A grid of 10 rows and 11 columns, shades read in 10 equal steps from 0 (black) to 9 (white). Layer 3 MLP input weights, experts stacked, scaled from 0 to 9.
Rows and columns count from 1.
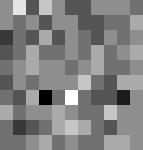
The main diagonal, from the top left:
5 4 3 4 5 5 4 4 3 6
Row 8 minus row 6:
3 -1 1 0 1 0 -3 0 4 -1 -1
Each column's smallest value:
2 2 3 0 3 3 3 3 3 1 4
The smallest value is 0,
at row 7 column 4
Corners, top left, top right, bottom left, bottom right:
5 4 4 5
